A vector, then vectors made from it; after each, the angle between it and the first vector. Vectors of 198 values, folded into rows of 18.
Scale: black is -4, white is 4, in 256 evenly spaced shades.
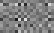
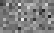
partly opposed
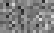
orthogonal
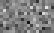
orthogonal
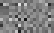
nearly opposite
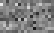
partly aligned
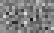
orthogonal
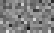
orthogonal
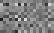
nearly parallel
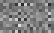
nearly opposite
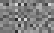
nearly parallel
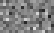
orthogonal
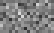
partly aligned
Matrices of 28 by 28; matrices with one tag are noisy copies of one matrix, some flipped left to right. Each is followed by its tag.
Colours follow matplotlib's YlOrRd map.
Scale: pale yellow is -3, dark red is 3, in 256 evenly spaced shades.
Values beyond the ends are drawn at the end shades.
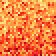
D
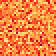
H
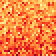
D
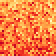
D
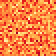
H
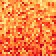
D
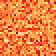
H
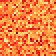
H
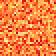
H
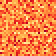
H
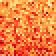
D
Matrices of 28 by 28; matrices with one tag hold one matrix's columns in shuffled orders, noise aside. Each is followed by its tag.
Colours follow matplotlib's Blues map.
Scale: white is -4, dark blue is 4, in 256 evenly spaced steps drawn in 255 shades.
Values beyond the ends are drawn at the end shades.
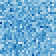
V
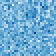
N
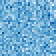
N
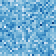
V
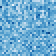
N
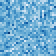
N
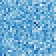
V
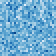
N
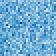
V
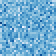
V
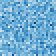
V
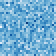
V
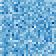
V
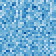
N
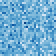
V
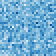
V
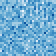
N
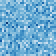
V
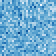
N
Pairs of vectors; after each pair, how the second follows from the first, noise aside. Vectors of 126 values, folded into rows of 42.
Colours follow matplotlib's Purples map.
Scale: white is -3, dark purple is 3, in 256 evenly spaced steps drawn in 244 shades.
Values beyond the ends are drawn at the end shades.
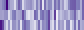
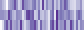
negated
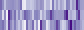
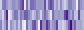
sign-scrambled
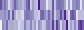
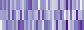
sign-scrambled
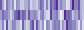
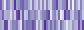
sign-scrambled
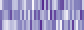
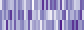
sign-scrambled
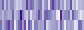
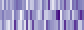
negated
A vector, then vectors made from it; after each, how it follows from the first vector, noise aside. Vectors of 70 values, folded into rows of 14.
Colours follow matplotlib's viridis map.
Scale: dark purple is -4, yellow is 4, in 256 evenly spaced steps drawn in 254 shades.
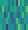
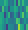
copied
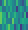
wrapped around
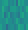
shrunk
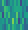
wrapped around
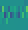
partly zeroed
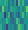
copied
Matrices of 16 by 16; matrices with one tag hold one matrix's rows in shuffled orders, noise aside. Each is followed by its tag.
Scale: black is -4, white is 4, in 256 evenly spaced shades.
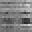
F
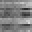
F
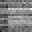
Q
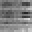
F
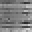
F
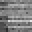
Q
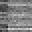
Q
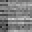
Q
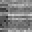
Q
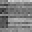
Q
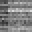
Q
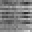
F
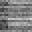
Q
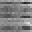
F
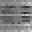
F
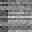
Q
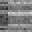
Q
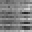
F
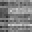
Q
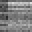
Q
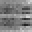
F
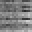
F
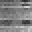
F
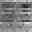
F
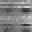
F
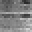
F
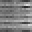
F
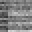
Q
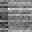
Q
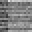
Q
